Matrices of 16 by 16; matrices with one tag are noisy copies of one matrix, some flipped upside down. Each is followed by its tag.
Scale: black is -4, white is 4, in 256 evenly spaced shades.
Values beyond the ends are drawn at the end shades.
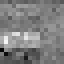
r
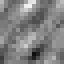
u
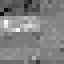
r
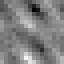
u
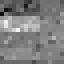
r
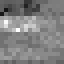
r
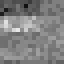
r
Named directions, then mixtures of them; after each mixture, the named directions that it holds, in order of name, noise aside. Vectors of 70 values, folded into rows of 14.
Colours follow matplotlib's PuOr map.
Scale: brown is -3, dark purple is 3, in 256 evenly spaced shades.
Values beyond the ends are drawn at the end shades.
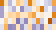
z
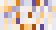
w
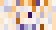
w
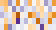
w, z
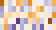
z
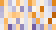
z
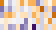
w, z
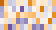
z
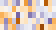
w, z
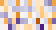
w, z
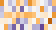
z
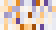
w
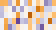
w, z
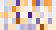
w, z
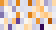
w, z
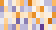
z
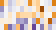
z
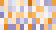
z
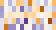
z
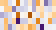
w, z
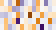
w, z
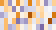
w, z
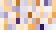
w, z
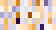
w, z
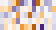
w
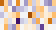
w, z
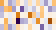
w, z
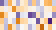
w, z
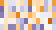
z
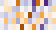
w
